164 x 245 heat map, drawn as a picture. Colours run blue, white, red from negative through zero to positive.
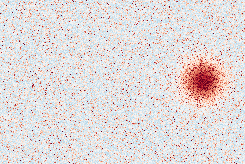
Ninth with the highest average: middle right. Mirror symmetry: none. Bumps: one, in the middle right. Stripes: none. Average level on the scale: 50%. Odd rows or columns: none.
